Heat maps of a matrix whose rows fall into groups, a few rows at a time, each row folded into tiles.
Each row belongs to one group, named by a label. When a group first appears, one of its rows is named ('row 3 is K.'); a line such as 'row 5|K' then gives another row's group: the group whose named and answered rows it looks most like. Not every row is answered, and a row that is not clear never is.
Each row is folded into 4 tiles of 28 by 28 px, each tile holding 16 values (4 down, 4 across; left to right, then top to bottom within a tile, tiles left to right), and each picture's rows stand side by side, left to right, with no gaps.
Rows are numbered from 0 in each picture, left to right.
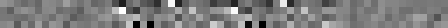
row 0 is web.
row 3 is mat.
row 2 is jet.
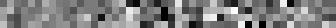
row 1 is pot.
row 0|mat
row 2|jet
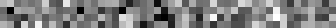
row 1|pot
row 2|mat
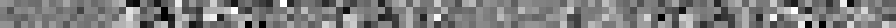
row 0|web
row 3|pot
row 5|mat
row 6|pot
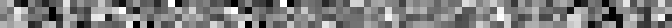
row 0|pot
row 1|jet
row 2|jet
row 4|mat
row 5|pot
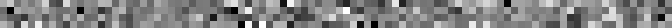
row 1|mat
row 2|web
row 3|jet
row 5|mat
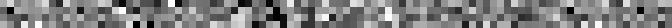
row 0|web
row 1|jet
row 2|pot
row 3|mat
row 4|web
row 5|web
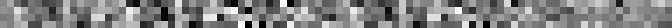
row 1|pot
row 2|jet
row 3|pot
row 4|jet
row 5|web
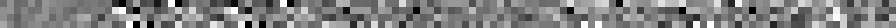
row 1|jet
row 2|jet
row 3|web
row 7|mat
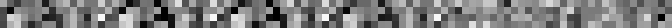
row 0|pot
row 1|pot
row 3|pot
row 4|web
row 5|mat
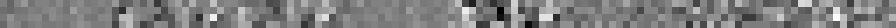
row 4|pot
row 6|web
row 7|mat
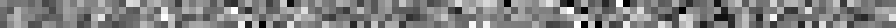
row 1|mat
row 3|web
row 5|jet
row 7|web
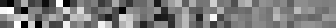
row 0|jet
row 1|pot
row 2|mat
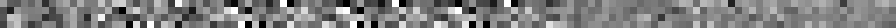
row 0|pot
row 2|jet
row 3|jet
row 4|jet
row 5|mat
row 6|web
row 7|web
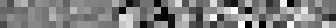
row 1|pot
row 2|jet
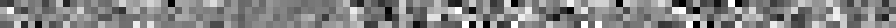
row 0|jet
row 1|web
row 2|mat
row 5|web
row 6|jet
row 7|mat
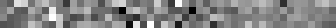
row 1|web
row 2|web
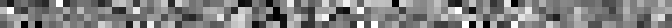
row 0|jet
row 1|web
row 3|web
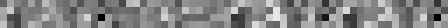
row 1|mat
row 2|mat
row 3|mat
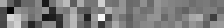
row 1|mat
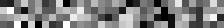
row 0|jet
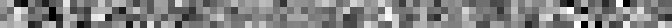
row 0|pot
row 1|web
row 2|web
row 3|mat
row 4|pot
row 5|jet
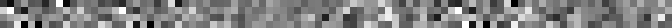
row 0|jet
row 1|jet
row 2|mat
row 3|mat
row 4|jet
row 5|pot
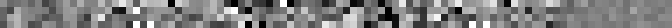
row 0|pot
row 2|jet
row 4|web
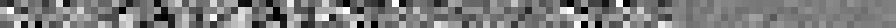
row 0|jet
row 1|pot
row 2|pot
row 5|jet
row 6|mat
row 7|web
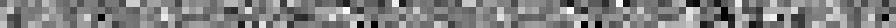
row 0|mat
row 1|mat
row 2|web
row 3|jet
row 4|mat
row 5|jet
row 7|mat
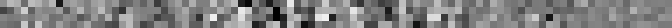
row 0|web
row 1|pot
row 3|pot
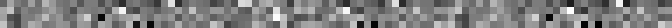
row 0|mat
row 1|jet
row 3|jet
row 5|jet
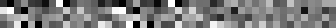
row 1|jet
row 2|web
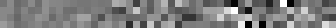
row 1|web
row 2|jet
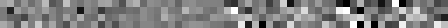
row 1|mat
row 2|jet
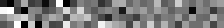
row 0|jet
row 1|web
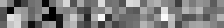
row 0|pot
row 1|mat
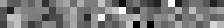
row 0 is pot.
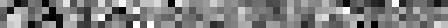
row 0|pot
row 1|web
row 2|pot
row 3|jet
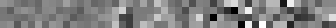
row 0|web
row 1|mat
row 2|web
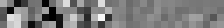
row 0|pot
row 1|mat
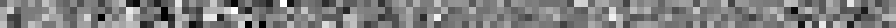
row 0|mat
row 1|pot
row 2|jet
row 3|pot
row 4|web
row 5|mat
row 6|web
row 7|web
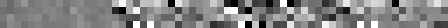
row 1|web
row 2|jet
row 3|web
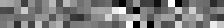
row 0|web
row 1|jet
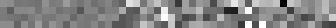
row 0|web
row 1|mat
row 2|web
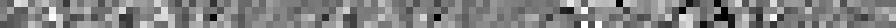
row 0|mat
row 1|mat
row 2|mat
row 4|mat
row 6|pot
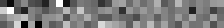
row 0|jet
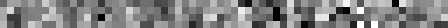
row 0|mat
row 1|pot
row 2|pot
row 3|web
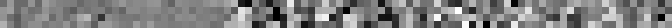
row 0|mat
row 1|web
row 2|pot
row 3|pot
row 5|mat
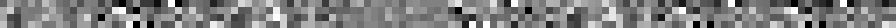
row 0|mat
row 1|jet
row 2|mat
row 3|mat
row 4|web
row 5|mat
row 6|jet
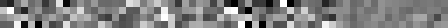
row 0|jet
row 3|mat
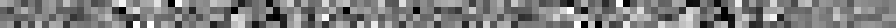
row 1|web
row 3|web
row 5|jet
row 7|mat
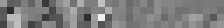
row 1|mat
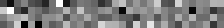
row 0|jet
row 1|web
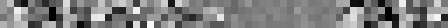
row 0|pot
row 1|web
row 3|pot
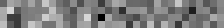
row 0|mat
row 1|web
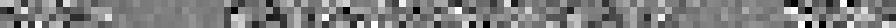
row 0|web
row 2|pot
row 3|web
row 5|pot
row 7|jet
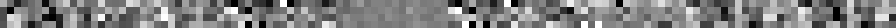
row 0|pot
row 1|mat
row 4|jet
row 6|pot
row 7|pot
